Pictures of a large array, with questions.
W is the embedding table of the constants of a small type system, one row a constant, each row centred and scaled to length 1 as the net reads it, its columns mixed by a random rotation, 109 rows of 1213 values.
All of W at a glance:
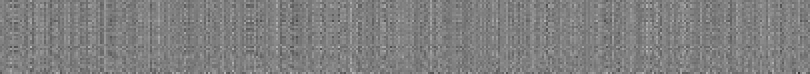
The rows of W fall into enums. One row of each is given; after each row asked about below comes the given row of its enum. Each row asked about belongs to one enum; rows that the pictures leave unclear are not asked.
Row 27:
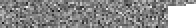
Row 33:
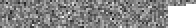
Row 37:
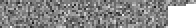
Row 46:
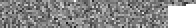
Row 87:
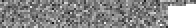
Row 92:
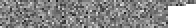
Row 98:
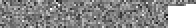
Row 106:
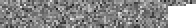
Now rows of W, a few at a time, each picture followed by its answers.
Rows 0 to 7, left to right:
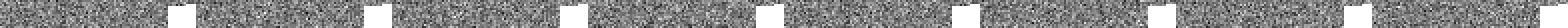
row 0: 92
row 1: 33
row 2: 33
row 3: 106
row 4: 92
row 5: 87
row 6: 37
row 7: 27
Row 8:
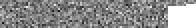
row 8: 27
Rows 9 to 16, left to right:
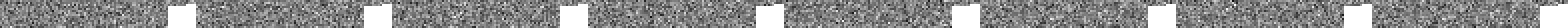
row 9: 37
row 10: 27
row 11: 33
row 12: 92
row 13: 87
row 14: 106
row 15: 98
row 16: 106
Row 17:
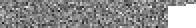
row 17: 27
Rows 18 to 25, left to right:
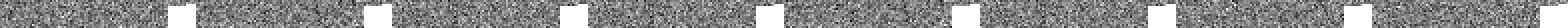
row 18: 33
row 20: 92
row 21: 92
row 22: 87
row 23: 92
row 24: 98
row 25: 27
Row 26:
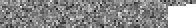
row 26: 106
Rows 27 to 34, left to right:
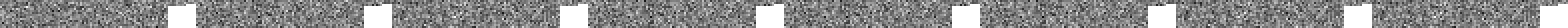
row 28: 92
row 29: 33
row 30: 92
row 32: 92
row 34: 33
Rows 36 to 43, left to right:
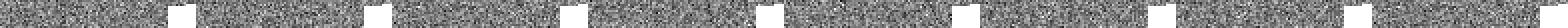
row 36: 92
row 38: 27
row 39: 87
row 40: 98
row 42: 33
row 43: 27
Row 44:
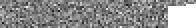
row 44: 27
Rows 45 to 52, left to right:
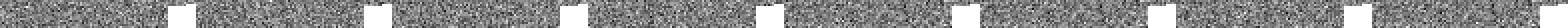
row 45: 27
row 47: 37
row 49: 87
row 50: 87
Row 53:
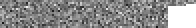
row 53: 27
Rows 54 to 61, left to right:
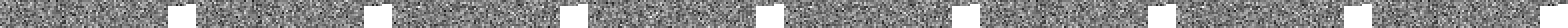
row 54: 92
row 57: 33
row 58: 27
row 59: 92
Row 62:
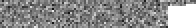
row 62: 87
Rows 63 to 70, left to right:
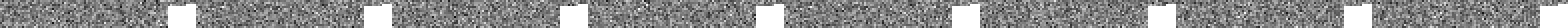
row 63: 87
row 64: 27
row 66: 98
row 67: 27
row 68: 46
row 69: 33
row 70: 33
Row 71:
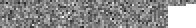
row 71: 33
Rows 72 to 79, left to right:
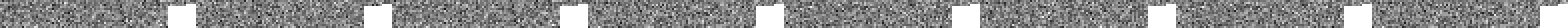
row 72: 87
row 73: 92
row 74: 87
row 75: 37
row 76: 27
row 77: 33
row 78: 27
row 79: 37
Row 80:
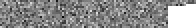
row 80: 92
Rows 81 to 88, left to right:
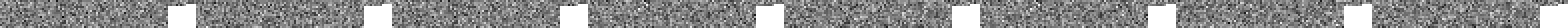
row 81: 92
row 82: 37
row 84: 98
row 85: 106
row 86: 98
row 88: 106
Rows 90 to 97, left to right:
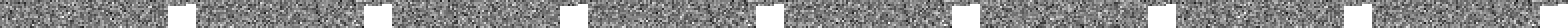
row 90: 33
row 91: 87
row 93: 87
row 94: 87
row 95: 106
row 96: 33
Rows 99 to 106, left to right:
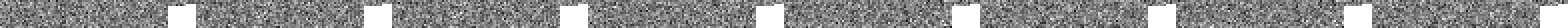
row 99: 92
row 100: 33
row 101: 33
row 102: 27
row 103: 87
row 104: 106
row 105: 87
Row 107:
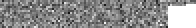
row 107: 87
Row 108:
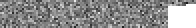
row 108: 46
